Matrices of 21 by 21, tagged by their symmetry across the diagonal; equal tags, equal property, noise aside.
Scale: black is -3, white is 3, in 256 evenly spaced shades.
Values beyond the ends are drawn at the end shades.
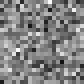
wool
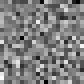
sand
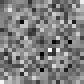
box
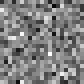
wool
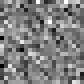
sand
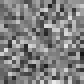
sand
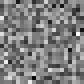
sand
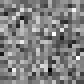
wool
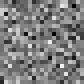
wool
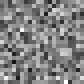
wool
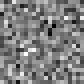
sand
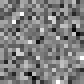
box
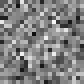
box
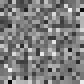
box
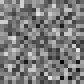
box
